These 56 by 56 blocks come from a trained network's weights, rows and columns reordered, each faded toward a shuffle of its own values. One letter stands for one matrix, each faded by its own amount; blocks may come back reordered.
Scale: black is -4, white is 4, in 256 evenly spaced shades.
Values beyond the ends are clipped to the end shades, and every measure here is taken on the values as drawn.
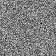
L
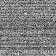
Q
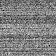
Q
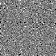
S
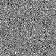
S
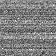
Q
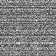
Q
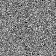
L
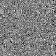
S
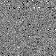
S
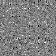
S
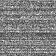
Q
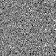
S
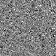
S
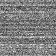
Q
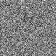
L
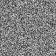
L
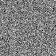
L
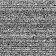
Q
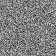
L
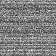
Q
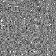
S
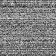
Q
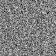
L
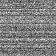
Q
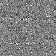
S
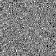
S
